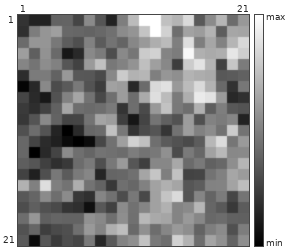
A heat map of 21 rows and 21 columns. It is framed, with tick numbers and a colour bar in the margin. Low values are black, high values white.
The ninth with the lowest average is the middle left. Overall the values sit about 50% of the way up the scale. The histogram is bell-shaped. There are no regular stripes. The halves do not mirror each other.
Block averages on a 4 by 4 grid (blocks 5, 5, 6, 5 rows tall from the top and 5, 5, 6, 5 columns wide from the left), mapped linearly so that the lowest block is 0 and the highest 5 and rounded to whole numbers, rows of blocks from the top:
1154 | 0232 | 0123 | 0132
